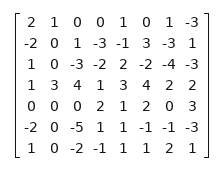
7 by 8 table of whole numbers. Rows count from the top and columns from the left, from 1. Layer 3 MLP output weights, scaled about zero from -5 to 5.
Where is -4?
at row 3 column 7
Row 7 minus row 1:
-1 -1 -2 -1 0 1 1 4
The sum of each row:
2 -4 -11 20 8 -10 3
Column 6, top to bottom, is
0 3 -2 4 2 -1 1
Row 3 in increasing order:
-4 -3 -3 -2 -2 0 1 2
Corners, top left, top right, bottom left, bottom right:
2 -3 1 1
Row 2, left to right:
-2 0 1 -3 -1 3 -3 1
